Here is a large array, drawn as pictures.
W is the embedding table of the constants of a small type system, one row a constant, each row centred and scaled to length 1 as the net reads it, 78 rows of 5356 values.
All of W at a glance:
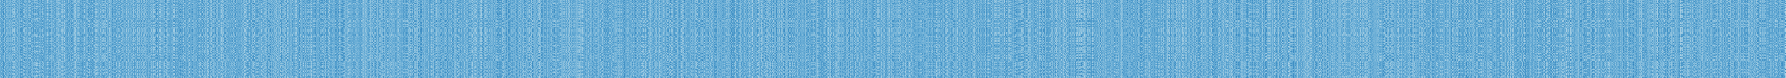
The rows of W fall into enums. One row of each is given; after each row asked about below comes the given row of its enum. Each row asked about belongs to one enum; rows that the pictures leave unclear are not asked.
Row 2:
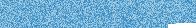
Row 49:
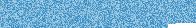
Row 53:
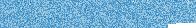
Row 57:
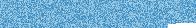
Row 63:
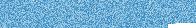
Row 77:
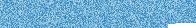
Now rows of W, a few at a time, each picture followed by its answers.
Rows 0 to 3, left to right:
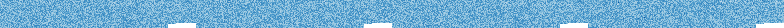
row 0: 2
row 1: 57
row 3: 53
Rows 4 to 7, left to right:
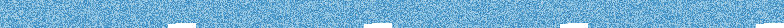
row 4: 49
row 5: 57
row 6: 63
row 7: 57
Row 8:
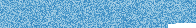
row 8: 2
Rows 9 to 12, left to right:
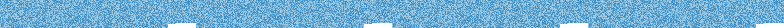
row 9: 49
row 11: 49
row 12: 49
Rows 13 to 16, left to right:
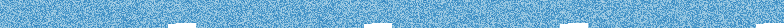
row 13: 2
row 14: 2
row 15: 57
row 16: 49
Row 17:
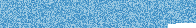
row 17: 57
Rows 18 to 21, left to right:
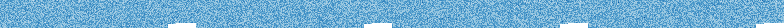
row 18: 63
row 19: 2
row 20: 53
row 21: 53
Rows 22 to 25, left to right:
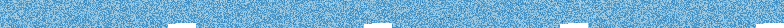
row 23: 57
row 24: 53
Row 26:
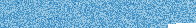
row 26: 53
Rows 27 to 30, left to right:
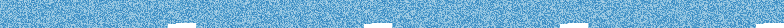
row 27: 57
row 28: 77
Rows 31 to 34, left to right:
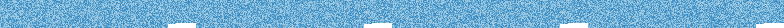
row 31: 49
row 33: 57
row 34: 2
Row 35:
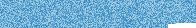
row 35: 2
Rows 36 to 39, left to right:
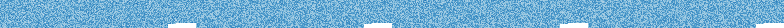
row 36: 63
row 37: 49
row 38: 57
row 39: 49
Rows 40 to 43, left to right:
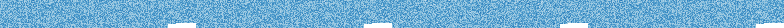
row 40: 57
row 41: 57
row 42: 63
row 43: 57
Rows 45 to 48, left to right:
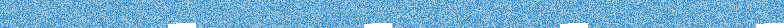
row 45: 53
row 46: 63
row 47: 49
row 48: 57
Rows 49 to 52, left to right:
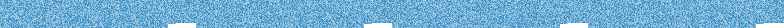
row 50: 77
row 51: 63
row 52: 77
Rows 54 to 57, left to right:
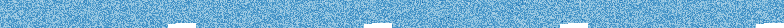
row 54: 49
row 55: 57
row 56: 53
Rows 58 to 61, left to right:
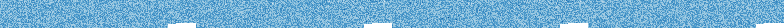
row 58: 57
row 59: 53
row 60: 53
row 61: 49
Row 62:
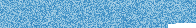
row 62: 2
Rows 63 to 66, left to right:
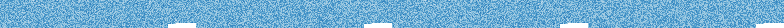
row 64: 2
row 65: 63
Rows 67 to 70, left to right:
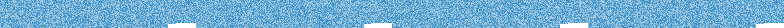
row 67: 49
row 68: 2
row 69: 53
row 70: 49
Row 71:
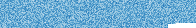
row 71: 63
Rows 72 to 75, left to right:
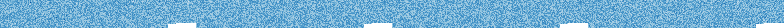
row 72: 53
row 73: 49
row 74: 49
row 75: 63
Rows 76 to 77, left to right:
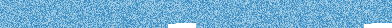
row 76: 2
